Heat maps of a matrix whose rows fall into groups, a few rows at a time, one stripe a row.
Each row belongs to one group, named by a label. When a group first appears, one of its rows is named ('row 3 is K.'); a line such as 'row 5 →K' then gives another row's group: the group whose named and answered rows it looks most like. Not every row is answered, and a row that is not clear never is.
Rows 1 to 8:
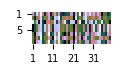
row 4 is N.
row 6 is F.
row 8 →F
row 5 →N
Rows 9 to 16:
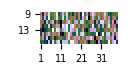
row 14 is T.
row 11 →T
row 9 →F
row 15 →T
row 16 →N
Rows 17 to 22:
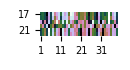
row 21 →N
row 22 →N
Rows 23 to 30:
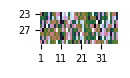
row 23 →N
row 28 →T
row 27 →F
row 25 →T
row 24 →N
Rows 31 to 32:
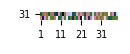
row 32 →F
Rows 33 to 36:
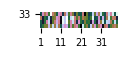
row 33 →T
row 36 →N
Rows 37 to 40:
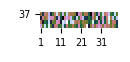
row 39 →N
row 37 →F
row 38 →T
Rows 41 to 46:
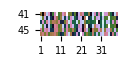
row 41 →F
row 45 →F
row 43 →T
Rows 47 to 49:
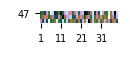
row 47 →T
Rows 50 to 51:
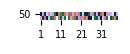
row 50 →T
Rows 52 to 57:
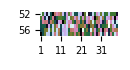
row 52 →F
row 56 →N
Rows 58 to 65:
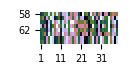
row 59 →T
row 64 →T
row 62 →N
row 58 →N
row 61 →F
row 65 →T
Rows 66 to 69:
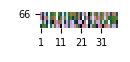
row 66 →F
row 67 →F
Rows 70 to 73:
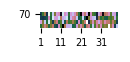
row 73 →T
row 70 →N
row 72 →F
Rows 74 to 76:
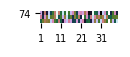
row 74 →F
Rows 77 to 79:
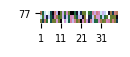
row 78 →F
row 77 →F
